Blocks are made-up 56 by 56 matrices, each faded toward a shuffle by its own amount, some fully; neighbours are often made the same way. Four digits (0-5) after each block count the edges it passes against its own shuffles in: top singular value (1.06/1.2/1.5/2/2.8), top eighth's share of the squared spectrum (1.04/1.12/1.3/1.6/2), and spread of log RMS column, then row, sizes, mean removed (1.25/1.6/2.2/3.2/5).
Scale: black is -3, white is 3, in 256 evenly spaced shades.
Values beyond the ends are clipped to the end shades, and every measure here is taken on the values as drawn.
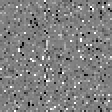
2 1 0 0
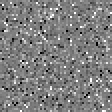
1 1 0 0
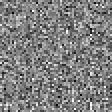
2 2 0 0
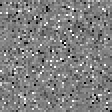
0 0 0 0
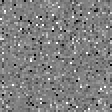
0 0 0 0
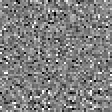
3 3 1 1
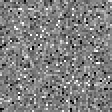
0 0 0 0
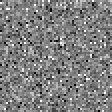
1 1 0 0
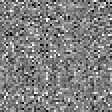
4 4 2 2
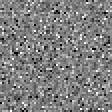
0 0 0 0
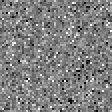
0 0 0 0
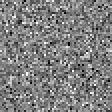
0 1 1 0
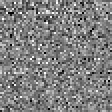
2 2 0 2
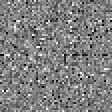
2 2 0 1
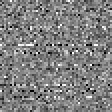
2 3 0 3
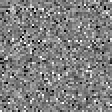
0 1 0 1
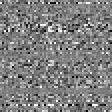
3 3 0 4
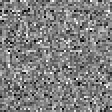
2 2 0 2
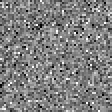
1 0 0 0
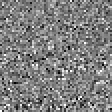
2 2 0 2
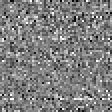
3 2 0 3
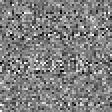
3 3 0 3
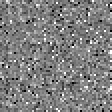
2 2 1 0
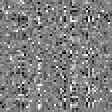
4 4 3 2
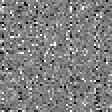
3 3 2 1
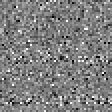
1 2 0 2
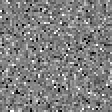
0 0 0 0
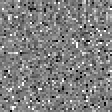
2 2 0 0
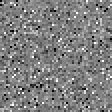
1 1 0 0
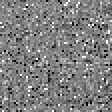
2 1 0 0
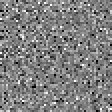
3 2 1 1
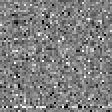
3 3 0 2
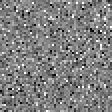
2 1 0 0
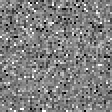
2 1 0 0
